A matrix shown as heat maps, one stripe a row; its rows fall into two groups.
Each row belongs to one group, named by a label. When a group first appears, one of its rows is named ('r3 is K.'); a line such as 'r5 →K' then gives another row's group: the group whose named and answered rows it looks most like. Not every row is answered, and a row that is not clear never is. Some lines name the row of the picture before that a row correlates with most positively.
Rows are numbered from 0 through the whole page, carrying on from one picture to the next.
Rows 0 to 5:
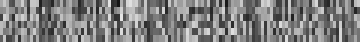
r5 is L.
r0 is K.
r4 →K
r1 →K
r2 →K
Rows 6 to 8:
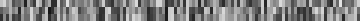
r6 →L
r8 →K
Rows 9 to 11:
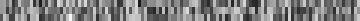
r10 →K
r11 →K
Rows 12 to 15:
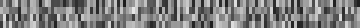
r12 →K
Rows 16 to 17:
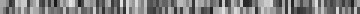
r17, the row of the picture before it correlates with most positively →15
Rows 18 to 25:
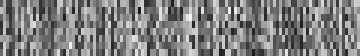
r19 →L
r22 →L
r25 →L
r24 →K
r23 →K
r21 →K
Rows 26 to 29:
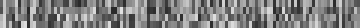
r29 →K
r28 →L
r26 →K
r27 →K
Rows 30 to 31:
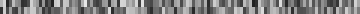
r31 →K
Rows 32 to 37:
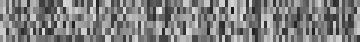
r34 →K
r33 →L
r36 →L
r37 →K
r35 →L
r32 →K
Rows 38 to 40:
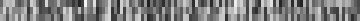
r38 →K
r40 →K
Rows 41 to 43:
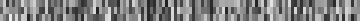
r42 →K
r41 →K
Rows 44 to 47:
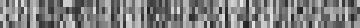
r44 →K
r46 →K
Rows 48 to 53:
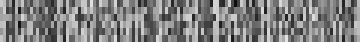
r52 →L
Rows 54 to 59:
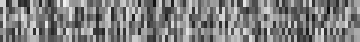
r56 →K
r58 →L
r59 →K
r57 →K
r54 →L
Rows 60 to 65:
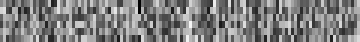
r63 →L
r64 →K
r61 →L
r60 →L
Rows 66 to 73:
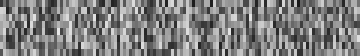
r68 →K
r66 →K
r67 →L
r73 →K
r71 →L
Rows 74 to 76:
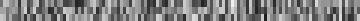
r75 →K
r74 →K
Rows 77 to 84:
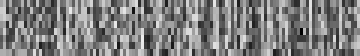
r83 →L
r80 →L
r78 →L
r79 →L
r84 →K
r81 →L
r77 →L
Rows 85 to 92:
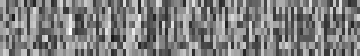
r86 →K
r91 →L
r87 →K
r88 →K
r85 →L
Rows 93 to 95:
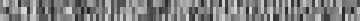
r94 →K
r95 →K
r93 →K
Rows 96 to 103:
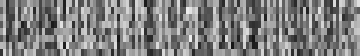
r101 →L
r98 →L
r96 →L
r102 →L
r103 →K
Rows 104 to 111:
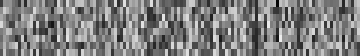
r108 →L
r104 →L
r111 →L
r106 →K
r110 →K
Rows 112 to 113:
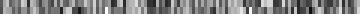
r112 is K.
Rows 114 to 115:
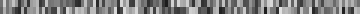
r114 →K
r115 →L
